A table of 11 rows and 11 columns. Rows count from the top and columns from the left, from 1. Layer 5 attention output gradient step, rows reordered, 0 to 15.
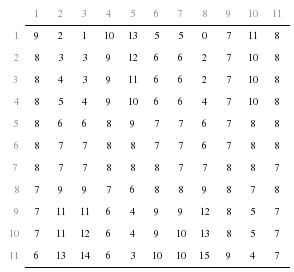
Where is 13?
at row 1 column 5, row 10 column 8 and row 11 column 2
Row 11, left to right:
6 13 14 6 3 10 10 15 9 4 7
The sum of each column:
84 78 77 86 88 81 81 76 83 86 84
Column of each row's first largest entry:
5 5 5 5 5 1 1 2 8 8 8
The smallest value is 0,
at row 1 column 8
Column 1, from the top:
9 8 8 8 8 8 8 7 7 7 6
